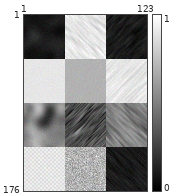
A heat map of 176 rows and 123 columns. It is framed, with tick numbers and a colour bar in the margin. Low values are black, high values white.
It is made of 4 by 3 panels. Panel 1,1: very low, smooth, faint in contrast. Panel 1,2: very high, slanting down to the right, faint in contrast. Panel 1,3: very low, slanting up to the right, faint in contrast. Panel 2,1: very high, flat. Panel 2,2: high, flat. Panel 2,3: very high, slanting up to the right, faint in contrast. Panel 3,1: middling, smooth, strong in contrast. Panel 3,2: low, slanting up to the right. Panel 3,3: middling, slanting down to the right. Panel 4,1: very high, checkered, faint in contrast. Panel 4,2: high, fine-grained. Panel 4,3: very low, slanting down to the right, faint in contrast.
